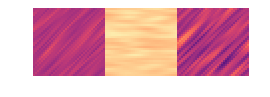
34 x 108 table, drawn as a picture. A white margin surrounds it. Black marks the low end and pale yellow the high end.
It is made of 1 by 3 panels. Panel 1,1: middling, slanting up to the right, faint in contrast. Panel 1,2: very high, streaked across, faint in contrast. Panel 1,3: middling, slanting up to the right.
